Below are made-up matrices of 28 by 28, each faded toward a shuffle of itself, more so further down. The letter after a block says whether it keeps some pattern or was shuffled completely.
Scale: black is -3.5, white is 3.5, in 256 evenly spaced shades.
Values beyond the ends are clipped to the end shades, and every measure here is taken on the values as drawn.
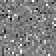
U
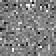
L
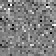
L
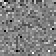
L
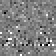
L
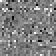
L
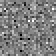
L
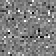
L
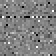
L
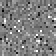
U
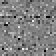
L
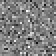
U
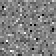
U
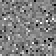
U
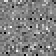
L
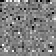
L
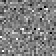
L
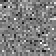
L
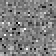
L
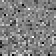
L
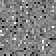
U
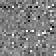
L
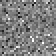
U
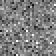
U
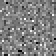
U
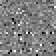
L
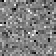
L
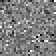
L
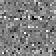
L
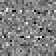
L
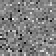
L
